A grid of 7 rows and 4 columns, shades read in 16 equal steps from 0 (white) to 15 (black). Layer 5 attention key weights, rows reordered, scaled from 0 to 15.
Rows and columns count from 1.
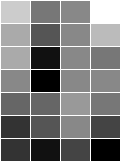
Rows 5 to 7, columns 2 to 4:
9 6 8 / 10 7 11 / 14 11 15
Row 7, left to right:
12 14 11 15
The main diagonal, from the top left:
3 10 7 7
